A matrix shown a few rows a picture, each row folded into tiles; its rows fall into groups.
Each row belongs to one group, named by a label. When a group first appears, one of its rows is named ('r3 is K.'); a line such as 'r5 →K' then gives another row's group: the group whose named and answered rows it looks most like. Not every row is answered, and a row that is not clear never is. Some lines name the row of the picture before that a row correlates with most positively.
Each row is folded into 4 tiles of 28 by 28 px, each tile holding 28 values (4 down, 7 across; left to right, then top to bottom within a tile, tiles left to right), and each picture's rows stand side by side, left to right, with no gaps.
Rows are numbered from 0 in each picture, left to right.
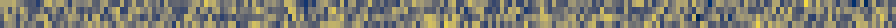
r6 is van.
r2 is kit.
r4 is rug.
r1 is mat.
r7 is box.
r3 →rug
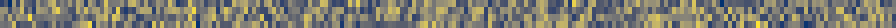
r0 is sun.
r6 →mat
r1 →box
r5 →rug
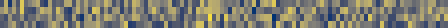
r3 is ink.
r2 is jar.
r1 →sun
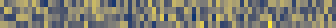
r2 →van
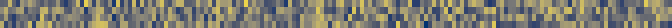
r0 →box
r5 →ink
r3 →kit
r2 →rug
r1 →sun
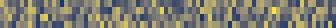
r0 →rug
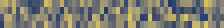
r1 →mat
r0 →van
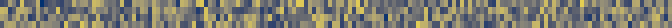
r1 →box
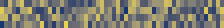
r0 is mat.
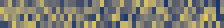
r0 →mat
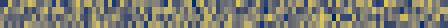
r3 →ink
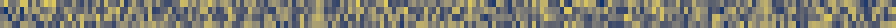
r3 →jar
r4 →ink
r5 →ink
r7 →kit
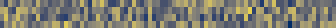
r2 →jar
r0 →mat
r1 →mat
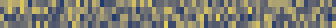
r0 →ink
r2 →kit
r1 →sun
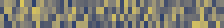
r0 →jar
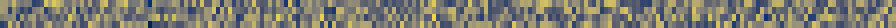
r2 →rug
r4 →mat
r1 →van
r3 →mat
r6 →jar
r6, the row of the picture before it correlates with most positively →0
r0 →van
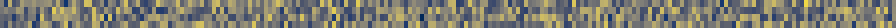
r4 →rug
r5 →jar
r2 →kit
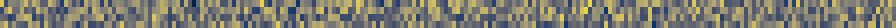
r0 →ink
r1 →kit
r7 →sun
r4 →ink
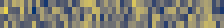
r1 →rug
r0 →sun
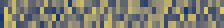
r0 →van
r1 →kit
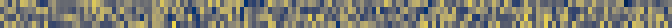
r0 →ink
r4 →box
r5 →box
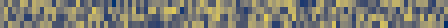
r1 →sun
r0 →box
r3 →van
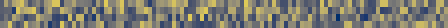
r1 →kit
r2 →jar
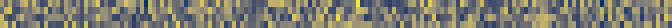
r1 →sun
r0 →ink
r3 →mat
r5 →sun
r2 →van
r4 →rug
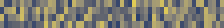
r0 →jar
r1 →box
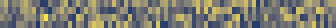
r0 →rug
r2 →sun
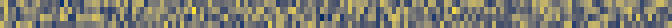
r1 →jar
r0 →rug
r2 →jar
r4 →ink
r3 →jar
